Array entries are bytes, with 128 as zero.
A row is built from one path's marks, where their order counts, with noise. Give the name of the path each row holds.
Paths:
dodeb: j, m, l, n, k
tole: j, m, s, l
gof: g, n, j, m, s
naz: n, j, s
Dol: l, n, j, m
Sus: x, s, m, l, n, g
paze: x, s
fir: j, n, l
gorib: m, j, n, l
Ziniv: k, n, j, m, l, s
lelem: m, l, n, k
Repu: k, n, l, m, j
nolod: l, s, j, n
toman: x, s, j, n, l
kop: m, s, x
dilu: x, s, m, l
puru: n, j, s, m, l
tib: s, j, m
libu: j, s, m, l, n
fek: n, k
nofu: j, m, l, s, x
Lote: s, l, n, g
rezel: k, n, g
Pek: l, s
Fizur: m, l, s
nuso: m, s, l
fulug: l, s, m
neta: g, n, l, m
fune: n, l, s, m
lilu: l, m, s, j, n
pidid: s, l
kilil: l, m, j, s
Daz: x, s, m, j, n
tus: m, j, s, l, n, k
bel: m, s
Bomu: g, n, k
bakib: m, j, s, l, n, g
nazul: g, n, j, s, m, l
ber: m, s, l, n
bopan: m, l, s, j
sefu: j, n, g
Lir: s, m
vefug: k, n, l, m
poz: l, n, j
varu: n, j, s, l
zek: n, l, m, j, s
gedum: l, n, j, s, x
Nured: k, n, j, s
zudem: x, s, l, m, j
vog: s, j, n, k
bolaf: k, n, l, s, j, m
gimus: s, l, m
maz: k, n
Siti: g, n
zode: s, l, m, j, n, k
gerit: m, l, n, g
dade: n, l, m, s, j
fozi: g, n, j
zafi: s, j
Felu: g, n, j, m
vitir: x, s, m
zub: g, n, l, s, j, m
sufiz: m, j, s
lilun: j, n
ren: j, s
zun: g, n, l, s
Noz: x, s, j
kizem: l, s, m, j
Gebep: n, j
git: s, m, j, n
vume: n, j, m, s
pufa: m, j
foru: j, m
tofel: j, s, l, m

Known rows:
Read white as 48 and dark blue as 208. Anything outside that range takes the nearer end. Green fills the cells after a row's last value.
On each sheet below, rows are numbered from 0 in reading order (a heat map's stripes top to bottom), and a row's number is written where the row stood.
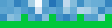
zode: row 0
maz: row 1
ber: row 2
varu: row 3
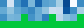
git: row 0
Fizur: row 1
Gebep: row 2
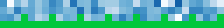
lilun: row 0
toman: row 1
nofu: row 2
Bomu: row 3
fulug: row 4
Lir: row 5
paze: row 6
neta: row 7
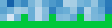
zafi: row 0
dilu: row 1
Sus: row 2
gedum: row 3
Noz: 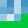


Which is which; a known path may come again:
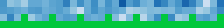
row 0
zub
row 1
gof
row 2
bopan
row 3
zek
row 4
zafi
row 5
kop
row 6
vog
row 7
lilu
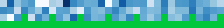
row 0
paze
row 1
Siti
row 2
bel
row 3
Lir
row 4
Fizur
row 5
Daz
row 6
kilil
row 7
fune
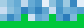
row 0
fulug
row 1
fozi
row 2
tofel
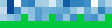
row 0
Gebep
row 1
sefu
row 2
sufiz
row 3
lilun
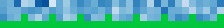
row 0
tib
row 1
ren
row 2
toman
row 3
zode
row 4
kizem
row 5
nofu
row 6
gerit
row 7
gorib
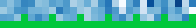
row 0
puru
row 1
bakib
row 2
zun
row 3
gedum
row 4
maz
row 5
Pek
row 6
pufa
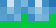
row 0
libu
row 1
git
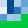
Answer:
fek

